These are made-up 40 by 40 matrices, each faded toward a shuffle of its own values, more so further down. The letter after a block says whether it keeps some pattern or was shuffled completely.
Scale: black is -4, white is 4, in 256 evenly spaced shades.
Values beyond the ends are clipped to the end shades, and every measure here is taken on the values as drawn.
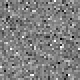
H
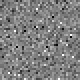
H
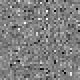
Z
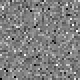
H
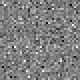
Z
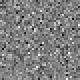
Z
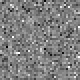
H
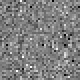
Z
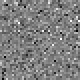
Z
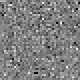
Z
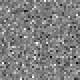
H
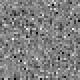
Z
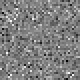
H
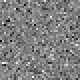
H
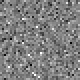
H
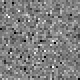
H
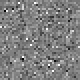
Z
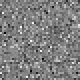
Z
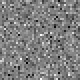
H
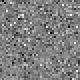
Z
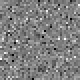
H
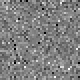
Z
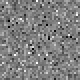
H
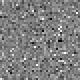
Z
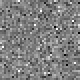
Z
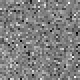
Z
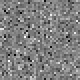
Z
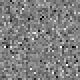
H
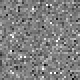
H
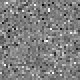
H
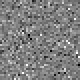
H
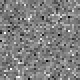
H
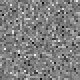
H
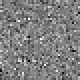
H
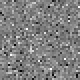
H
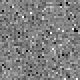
H
